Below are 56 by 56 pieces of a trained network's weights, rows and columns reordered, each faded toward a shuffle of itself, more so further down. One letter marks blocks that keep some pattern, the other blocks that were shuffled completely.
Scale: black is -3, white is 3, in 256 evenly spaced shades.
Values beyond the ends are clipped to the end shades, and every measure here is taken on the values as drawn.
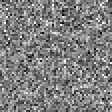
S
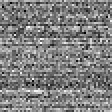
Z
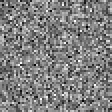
Z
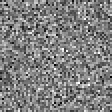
S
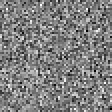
S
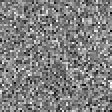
S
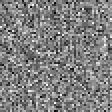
Z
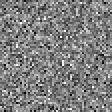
Z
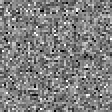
Z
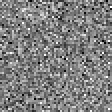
S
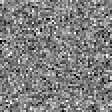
S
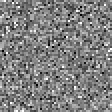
S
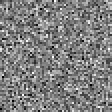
S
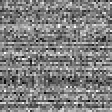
Z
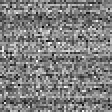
Z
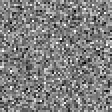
S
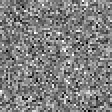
S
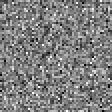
S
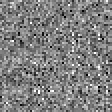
Z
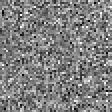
Z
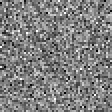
S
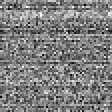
Z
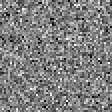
S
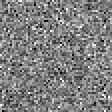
Z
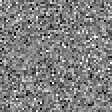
S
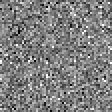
Z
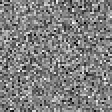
S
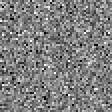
Z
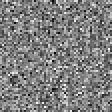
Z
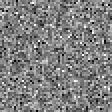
S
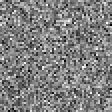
S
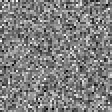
S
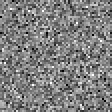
S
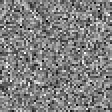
S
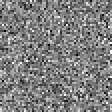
S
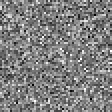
S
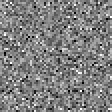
Z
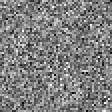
S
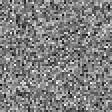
S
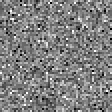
S
